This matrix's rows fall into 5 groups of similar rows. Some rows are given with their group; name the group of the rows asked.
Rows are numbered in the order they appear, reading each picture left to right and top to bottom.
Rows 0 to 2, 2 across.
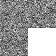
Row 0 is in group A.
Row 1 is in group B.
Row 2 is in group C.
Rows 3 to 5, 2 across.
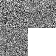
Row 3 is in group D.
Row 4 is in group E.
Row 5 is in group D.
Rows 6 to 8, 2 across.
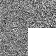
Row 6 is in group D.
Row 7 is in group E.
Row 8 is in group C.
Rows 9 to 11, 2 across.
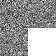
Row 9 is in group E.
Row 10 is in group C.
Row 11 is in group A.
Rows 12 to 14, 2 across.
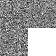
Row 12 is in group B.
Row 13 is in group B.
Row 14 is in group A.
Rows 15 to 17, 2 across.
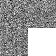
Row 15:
B
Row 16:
C
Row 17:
B
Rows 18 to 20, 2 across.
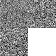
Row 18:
D
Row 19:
E
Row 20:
C
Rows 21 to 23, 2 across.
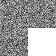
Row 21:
A
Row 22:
B
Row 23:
E
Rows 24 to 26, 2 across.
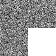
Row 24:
C
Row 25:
D
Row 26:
A
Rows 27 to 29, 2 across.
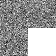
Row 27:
B
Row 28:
C
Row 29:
D
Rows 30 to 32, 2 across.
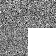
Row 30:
C
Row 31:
A
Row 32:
E
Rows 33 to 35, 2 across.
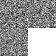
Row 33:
E
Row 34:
B
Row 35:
A
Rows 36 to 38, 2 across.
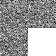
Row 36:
C
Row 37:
A
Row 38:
C
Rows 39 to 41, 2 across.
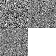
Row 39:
E
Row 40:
B
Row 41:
A
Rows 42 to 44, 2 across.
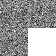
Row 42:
C
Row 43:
B
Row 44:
E
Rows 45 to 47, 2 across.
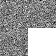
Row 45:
A
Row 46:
C
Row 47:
C
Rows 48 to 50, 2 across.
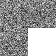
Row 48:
B
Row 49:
E
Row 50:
C
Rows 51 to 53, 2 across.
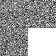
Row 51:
E
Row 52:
A
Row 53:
D
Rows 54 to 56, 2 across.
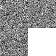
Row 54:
A
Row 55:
B
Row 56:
C
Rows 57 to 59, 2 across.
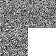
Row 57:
B
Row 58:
C
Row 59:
C
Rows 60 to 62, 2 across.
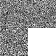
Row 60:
D
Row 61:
C
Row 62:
A
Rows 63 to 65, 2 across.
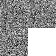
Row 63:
D
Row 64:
D
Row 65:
E
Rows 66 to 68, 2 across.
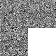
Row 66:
B
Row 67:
E
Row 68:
C
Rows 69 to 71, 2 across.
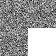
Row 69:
B
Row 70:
E
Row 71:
C
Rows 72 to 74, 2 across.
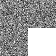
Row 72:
A
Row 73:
E
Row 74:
B
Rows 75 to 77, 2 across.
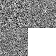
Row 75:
E
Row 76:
B
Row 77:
C
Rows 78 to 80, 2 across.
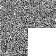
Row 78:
A
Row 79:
E
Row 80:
D
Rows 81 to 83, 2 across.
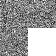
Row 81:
D
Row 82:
C
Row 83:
E
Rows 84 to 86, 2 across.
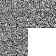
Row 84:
E
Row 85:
E
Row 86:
E
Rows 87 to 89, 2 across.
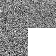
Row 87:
D
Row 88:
E
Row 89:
E
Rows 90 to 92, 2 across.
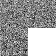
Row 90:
E
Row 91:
D
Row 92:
D
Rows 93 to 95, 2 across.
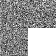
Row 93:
D
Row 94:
E
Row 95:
D
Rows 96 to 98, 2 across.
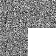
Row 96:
D
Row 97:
A
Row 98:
D
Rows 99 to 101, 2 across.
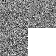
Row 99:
E
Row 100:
B
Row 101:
E
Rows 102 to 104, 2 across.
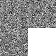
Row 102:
B
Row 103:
B
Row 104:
C
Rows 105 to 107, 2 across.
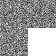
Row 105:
B
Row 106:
B
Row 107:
A
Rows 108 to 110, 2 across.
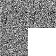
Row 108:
D
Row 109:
D
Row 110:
A
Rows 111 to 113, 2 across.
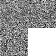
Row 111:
C
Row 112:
C
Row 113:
D
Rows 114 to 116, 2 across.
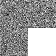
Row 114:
A
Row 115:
B
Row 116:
D
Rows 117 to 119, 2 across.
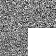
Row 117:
A
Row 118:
E
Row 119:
C
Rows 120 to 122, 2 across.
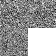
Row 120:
C
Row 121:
E
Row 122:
D
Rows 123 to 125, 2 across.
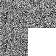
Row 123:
D
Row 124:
E
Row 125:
D
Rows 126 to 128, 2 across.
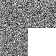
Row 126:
E
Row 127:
B
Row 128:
B
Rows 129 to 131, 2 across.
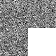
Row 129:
C
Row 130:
B
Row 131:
C
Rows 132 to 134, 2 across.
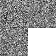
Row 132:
D
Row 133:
B
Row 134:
A
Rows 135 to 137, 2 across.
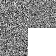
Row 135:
E
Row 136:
A
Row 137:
D
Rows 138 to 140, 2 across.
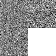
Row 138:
D
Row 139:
E
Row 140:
B
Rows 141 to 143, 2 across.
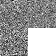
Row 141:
C
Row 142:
B
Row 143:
D
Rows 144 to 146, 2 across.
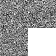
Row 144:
A
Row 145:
C
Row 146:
A
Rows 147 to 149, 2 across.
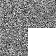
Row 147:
B
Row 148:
C
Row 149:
A
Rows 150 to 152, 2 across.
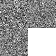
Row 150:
C
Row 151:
E
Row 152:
B
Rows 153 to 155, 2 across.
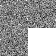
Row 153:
A
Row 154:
E
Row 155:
E
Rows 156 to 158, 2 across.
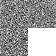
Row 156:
A
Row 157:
D
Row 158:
B
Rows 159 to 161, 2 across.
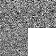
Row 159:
C
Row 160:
B
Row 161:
C
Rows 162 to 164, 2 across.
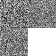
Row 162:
D
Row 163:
C
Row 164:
D
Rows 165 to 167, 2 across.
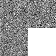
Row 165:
B
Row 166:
A
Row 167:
A
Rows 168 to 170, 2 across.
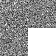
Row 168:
E
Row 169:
A
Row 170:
A
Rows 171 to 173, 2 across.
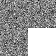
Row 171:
E
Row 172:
B
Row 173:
B
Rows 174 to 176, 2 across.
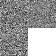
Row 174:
D
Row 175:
A
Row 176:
C
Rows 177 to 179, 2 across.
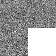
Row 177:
C
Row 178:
D
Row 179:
E
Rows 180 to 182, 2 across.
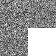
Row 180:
E
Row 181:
D
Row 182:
E
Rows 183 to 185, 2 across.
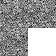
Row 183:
C
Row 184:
C
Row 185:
C
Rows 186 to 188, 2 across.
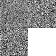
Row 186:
D
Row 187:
B
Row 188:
D
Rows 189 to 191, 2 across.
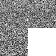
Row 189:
E
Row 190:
C
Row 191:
E
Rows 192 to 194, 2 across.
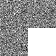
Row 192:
B
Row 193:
B
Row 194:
A
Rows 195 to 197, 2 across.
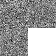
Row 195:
C
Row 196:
D
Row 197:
B
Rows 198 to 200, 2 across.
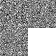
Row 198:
A
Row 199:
B
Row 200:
A
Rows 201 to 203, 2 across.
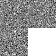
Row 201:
B
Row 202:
A
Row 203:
E
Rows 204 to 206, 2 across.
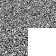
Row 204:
B
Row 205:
A
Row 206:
E
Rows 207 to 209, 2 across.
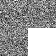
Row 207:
C
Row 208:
C
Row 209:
E
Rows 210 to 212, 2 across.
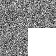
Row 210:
E
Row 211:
B
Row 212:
B
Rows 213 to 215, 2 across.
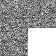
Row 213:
C
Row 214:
B
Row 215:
C
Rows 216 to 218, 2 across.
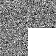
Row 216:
C
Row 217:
D
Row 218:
A
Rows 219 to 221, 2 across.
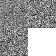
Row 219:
B
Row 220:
A
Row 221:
E
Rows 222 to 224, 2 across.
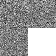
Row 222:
D
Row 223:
C
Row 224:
B
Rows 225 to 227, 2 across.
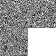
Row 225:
C
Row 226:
B
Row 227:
D
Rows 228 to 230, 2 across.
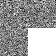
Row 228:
B
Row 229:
C
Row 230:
E
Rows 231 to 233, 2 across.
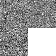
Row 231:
D
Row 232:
A
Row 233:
C
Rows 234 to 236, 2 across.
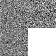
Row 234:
D
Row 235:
E
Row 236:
A
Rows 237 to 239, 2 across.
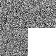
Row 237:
D
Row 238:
E
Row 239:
D
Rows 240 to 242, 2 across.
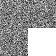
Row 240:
A
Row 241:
C
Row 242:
B
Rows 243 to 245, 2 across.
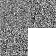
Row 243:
B
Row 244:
D
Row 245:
D
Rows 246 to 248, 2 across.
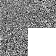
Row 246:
D
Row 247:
C
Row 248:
D
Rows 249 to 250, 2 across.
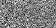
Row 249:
E
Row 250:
C
